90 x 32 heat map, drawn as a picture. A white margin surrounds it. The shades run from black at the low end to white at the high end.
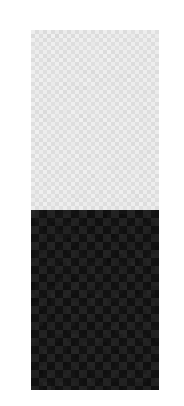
The table splits into 2 rows of 1 panel. Panel 1,1: very high, checkered, faint in contrast. Panel 2,1: very low, checkered, faint in contrast.
